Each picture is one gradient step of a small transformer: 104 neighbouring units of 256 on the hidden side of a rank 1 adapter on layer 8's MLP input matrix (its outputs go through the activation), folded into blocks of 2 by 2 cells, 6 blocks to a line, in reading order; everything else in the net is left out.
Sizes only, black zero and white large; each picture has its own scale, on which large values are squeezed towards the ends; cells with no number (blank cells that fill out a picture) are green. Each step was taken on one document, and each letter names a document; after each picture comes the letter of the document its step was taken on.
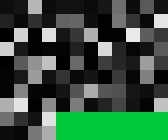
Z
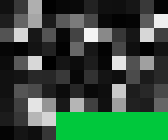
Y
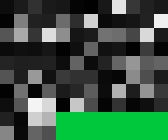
Y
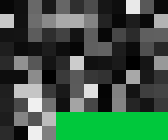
Y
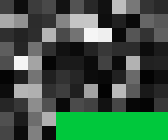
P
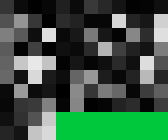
Z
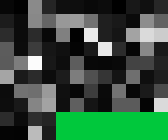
Y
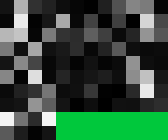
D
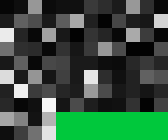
Z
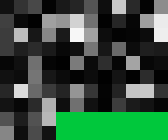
P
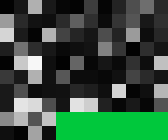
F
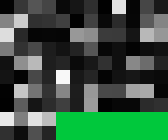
D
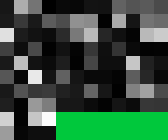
D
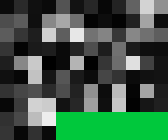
P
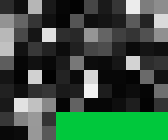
F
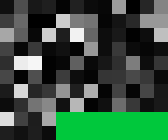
P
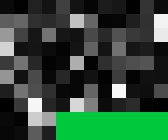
Y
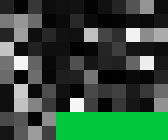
F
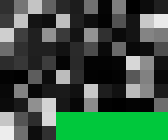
D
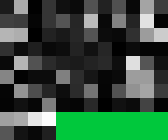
D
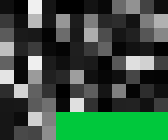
Y
